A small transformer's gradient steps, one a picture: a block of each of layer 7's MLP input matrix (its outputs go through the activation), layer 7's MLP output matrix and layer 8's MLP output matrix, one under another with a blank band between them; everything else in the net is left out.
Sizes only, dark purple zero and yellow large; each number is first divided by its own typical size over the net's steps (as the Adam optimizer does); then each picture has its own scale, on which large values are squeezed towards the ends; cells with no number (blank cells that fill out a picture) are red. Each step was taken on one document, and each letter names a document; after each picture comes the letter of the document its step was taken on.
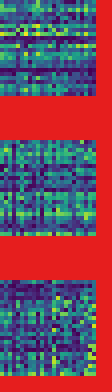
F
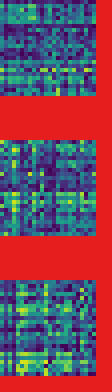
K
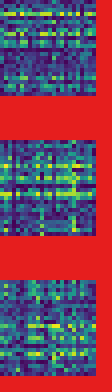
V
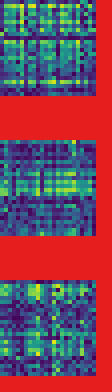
V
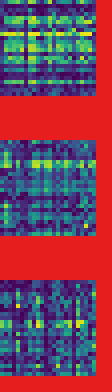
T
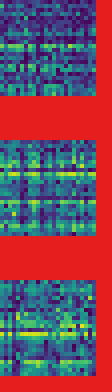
K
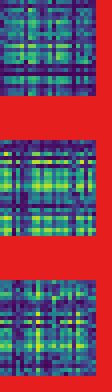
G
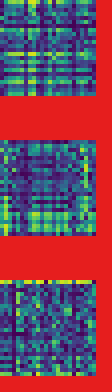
G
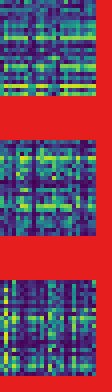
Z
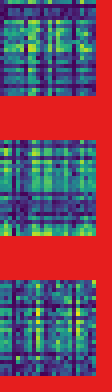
T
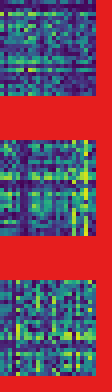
G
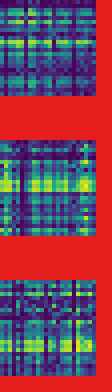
G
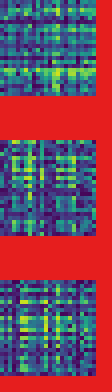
K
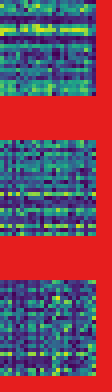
F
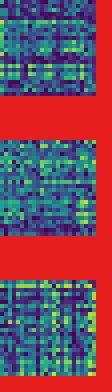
F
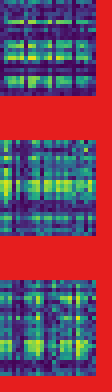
G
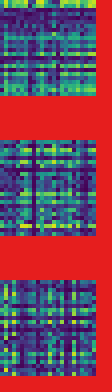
Z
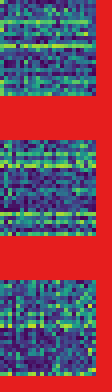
F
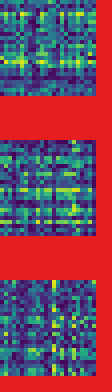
V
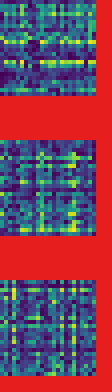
V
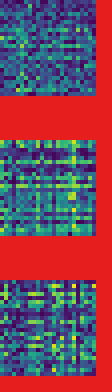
V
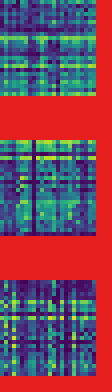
Z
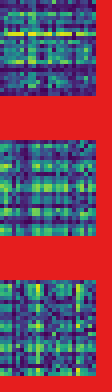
G
